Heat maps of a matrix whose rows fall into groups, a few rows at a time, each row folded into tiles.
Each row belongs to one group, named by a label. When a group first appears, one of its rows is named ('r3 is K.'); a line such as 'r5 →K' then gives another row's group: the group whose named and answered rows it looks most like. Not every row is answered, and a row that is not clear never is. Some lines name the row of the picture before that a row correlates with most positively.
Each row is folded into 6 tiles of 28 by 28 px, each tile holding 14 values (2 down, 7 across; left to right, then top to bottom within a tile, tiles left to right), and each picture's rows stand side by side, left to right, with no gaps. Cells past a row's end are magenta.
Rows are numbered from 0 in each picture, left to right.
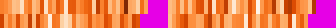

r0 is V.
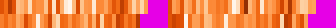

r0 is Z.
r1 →Z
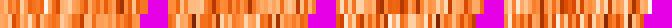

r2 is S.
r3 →S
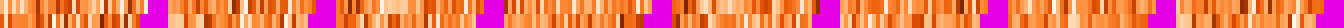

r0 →S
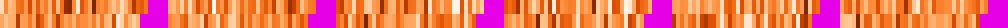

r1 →V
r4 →V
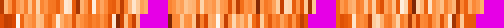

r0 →Z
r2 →Z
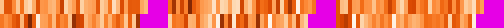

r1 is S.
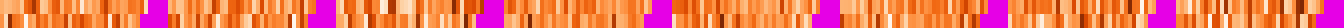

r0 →S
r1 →V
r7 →V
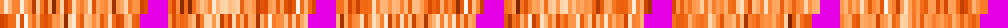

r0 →S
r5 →V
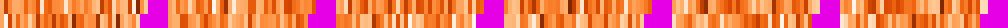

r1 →V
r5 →S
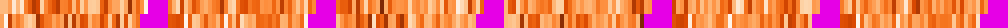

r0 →S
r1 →Z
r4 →Z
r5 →Z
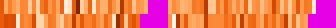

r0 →Z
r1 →S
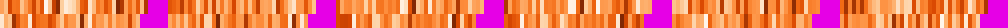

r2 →Z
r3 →Z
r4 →V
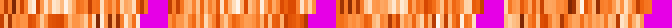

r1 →Z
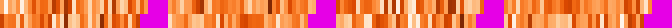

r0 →S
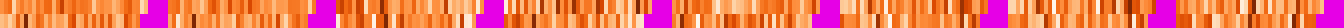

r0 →S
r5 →V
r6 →V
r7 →Z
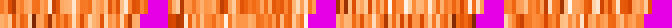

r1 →Z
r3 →V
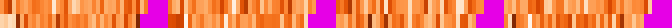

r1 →Z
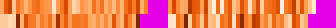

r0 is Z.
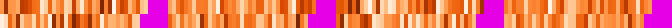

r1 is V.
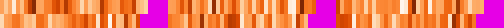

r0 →S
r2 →Z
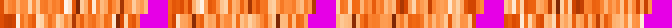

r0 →Z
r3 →Z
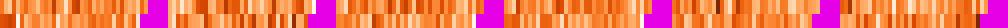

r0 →Z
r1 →S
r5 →Z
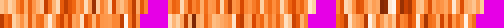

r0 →V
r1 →S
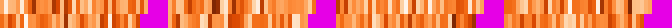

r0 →S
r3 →V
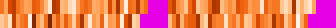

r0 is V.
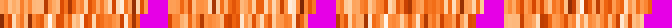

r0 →V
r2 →V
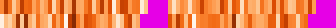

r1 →S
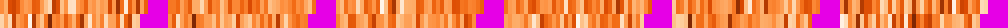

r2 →V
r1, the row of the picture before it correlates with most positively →0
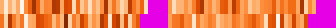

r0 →S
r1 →S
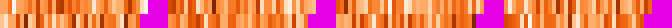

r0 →S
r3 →S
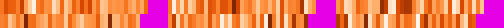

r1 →S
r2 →V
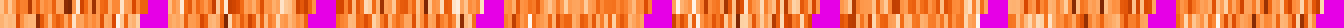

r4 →S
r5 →Z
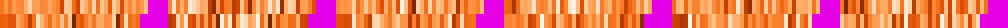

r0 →Z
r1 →S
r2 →Z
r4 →Z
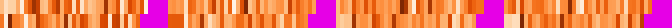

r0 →S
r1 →Z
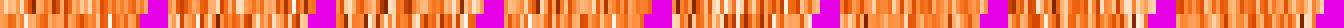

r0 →S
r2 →V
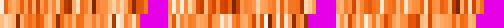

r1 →S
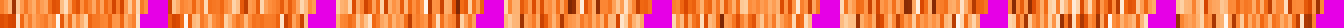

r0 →Z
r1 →Z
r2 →V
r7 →V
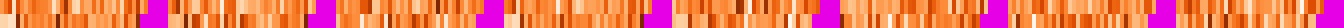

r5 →V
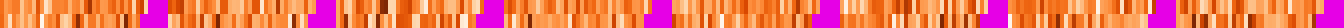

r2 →V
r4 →V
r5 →S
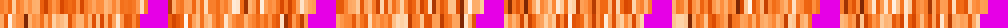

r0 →S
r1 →Z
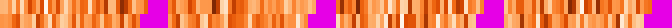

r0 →V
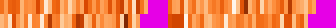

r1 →Z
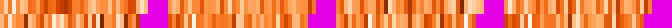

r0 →S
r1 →S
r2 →V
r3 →S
